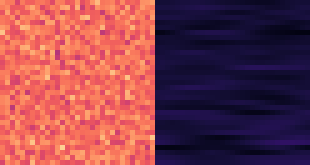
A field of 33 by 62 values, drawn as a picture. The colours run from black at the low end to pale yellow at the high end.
It is made of 1 by 2 panels. Panel 1,1: high, fine-grained. Panel 1,2: very low, streaked across, faint in contrast.
